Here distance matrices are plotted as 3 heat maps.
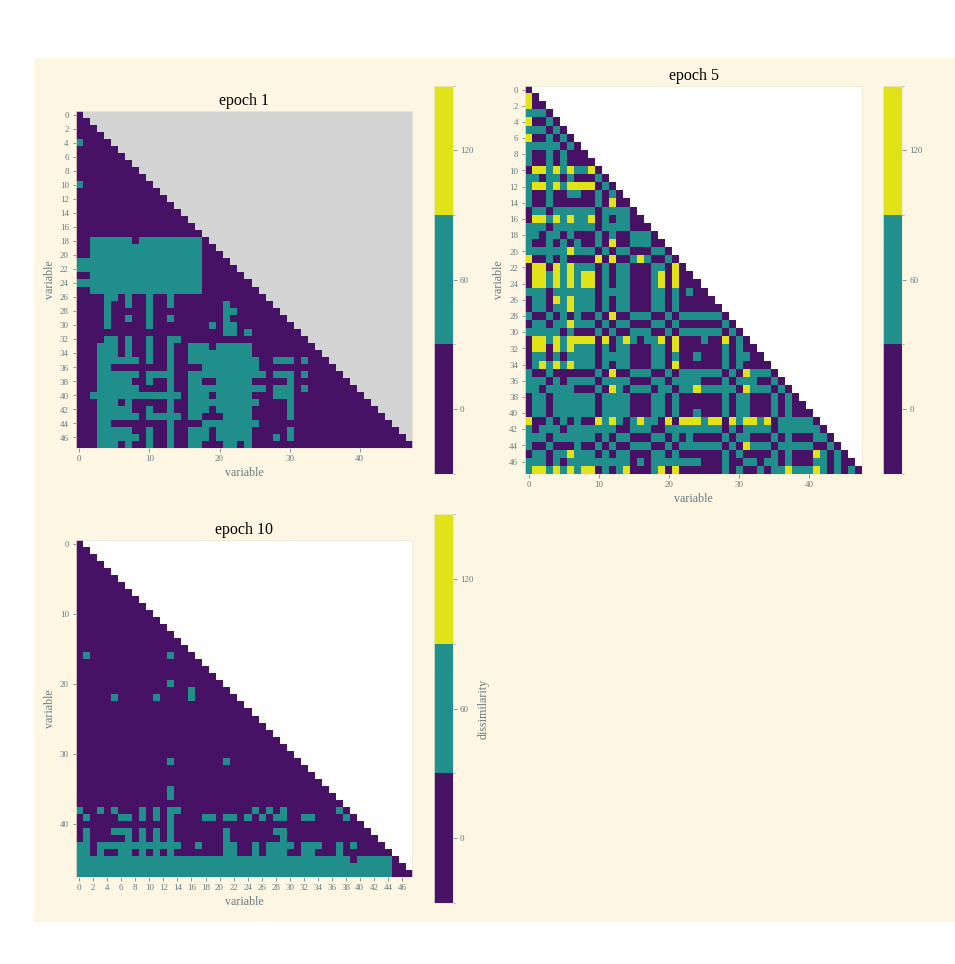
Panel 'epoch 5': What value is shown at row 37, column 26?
60
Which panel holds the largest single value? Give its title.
epoch 5
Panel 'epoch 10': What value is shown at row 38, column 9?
60
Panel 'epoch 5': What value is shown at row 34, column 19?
60
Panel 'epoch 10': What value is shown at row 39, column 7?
60
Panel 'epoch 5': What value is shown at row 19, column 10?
60
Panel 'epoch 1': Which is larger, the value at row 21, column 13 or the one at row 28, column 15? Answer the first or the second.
the first
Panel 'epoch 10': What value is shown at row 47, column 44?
60
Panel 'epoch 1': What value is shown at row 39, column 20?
60
